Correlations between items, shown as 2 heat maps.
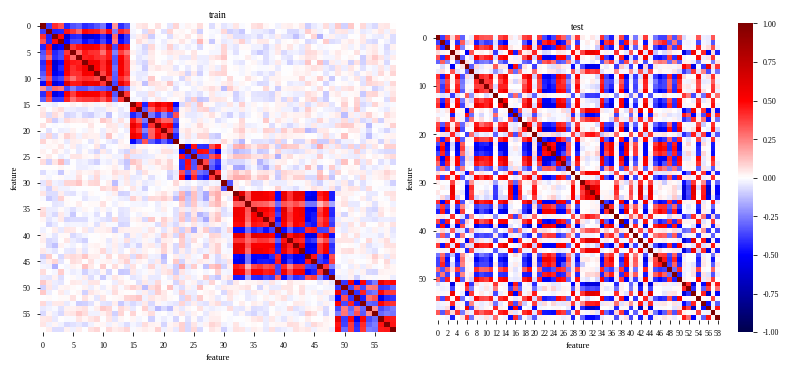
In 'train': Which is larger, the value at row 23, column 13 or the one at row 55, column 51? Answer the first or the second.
the first
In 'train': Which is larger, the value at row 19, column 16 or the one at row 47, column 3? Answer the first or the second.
the first
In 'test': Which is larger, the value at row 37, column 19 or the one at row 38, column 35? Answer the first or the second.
the first
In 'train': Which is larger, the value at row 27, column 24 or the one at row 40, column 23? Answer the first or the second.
the first
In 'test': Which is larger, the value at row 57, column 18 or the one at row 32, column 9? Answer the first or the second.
the first
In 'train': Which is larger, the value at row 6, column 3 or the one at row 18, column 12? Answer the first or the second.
the second
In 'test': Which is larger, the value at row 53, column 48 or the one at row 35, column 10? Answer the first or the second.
the first
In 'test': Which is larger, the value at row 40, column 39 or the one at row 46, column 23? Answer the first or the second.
the second
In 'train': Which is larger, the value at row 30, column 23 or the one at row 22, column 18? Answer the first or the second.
the first
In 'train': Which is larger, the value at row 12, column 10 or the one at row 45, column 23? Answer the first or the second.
the second
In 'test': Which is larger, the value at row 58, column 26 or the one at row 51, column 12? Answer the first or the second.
the second
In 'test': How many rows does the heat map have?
59
